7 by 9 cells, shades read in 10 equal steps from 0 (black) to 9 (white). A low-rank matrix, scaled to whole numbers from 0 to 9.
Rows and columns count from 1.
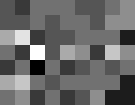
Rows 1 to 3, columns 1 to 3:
3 2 4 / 3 3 4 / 6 8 2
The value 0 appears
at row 5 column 3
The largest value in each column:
6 8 9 4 6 5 5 7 5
